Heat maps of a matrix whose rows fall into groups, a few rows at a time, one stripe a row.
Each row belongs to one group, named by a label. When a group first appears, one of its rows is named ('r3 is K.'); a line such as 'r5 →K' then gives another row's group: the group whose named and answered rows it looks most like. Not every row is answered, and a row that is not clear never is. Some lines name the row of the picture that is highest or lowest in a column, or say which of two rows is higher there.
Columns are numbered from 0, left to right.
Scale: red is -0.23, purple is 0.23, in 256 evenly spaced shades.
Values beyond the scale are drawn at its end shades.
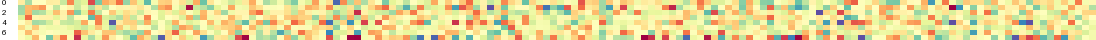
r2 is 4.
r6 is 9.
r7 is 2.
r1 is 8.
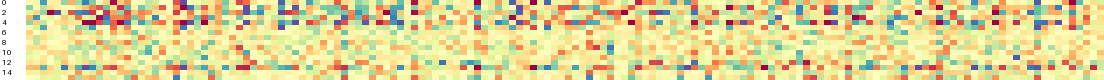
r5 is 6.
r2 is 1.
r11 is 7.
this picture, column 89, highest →4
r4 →9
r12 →2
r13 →6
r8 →8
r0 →6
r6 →8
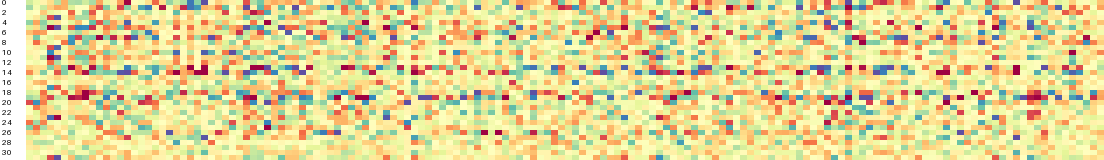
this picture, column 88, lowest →10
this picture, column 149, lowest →10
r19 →2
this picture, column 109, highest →25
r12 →1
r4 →4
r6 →9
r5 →1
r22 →2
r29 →6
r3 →1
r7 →8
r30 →7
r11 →1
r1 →9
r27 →7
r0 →7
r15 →9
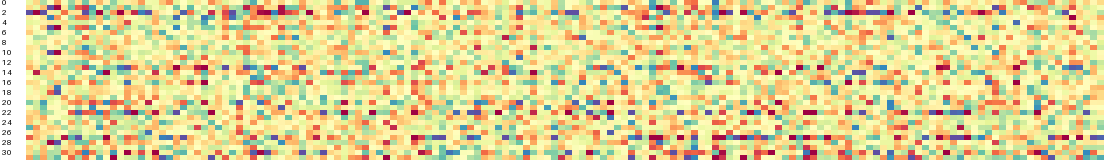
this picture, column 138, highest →1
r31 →2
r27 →2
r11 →9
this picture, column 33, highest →20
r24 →2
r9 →6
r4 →7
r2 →4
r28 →1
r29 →2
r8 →8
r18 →1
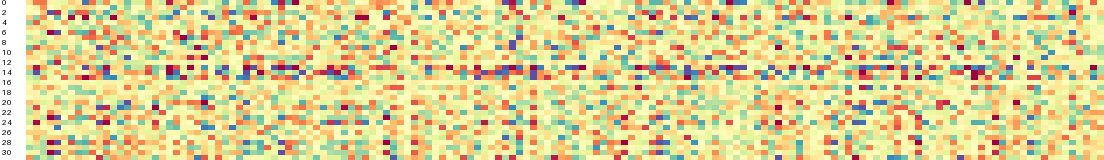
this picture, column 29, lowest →6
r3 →2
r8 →6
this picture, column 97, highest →11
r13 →6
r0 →6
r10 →2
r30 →1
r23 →1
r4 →4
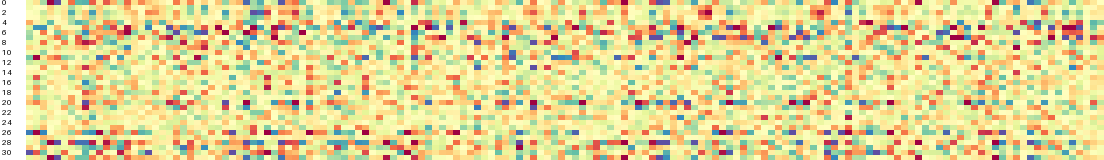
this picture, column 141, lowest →9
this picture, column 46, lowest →5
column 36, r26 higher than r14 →No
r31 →1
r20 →6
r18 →9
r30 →4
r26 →4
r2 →7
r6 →7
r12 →9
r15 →4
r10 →6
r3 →7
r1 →7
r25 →2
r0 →1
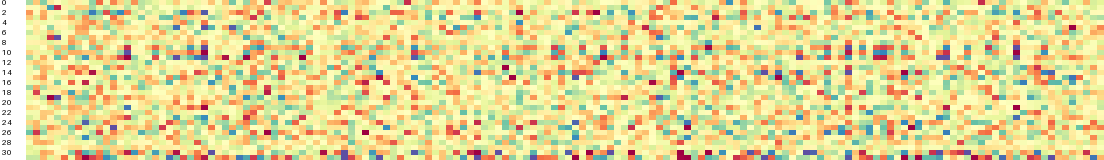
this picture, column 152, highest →31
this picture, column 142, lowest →30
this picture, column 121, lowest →11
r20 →1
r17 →4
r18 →4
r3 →2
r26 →4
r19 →1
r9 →7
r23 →7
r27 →6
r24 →6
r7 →1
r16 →2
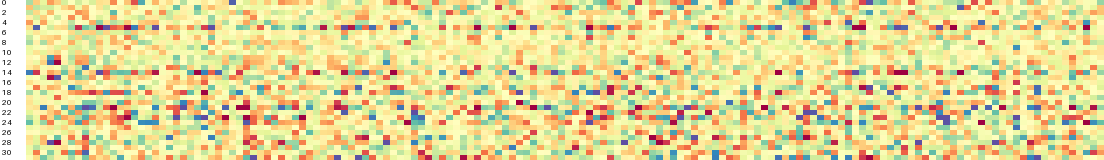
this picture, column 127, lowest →29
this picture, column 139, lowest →21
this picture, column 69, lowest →5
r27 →2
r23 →7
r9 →7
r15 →1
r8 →4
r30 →4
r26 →6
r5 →8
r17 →4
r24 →4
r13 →6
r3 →2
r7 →8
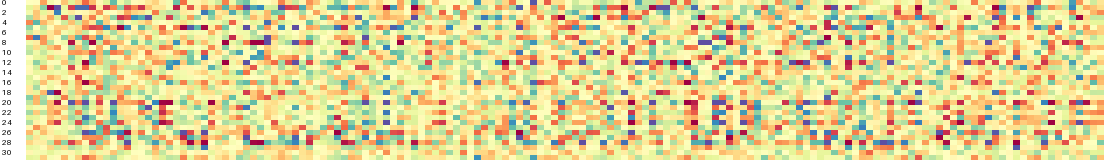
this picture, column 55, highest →3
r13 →2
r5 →9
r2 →1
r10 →9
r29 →7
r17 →8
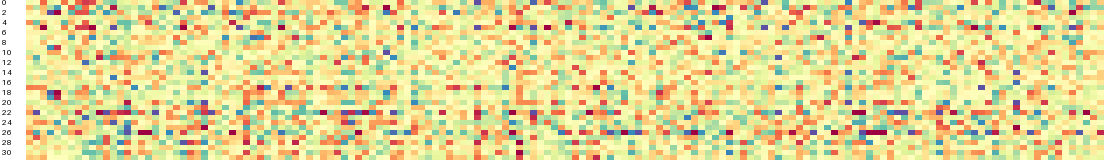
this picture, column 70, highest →5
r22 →8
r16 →7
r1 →2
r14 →7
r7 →7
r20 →7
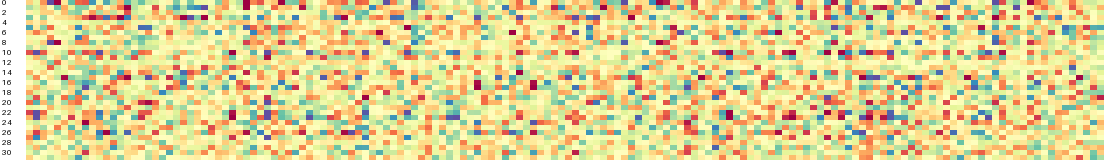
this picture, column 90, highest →1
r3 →9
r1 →7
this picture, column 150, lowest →15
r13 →1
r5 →4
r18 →2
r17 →6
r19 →4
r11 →4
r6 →6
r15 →4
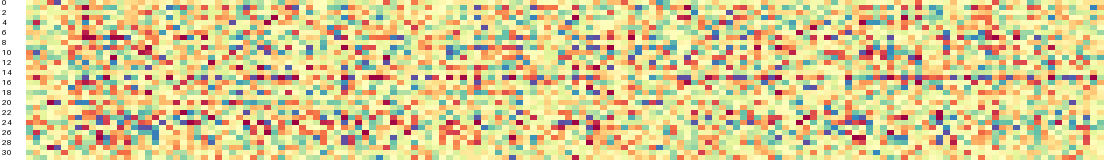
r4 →4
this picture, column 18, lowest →23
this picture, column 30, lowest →13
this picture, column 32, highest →15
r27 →8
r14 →6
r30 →4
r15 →6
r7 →9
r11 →2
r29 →1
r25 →4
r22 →9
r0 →1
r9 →9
